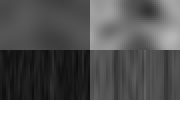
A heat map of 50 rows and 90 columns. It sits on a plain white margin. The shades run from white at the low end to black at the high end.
The table splits into 2 rows of 2 panels. Panel 1,1: high, smooth, faint in contrast. Panel 1,2: middling, smooth, strong in contrast. Panel 2,1: very high, streaked downward, faint in contrast. Panel 2,2: high, streaked downward, faint in contrast.
